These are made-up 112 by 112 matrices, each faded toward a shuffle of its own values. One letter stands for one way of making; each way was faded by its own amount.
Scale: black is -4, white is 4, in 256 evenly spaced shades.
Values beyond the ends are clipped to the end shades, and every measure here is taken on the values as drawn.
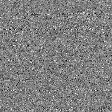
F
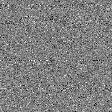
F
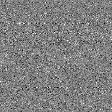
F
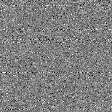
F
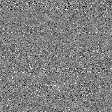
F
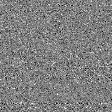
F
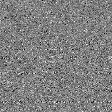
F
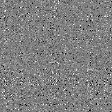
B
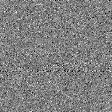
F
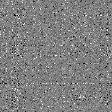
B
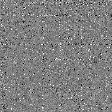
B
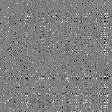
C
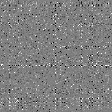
C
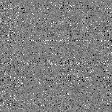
B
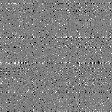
C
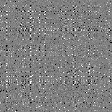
C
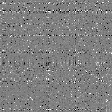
C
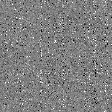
B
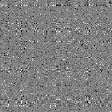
C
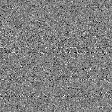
F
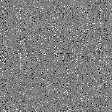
B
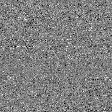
F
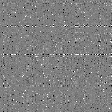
C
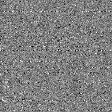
F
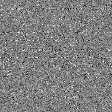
F
